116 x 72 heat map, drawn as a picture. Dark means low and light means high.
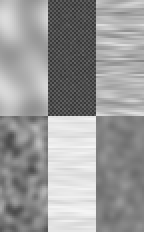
The table splits into 2 rows of 3 panels. Panel 1,1: high, smooth. Panel 1,2: low, checkered. Panel 1,3: high, streaked across. Panel 2,1: middling, blotchy. Panel 2,2: very high, streaked across, faint in contrast. Panel 2,3: middling, blotchy, faint in contrast.
